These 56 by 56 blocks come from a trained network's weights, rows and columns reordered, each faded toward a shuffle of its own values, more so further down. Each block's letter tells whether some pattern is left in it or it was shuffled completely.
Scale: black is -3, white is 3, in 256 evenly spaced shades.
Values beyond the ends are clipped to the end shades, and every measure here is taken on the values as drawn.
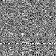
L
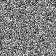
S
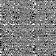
L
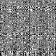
L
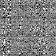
L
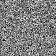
S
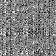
L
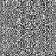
L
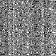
L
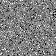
S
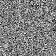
S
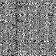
L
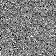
S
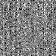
L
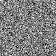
S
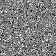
S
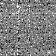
L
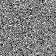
S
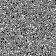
S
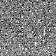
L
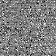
L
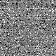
L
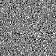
L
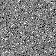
S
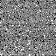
L
